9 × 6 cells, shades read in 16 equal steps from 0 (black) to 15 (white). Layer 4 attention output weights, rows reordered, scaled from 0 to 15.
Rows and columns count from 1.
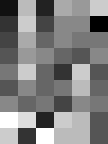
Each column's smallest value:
1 3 2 3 5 0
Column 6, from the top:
12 0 7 8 5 6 7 5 5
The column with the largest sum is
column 2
